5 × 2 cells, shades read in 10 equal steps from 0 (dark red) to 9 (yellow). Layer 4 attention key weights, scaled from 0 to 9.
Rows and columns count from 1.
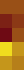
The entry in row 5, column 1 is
6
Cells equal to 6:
2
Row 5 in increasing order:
5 6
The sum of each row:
6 3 3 15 11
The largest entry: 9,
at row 4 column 1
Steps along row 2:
up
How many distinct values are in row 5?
2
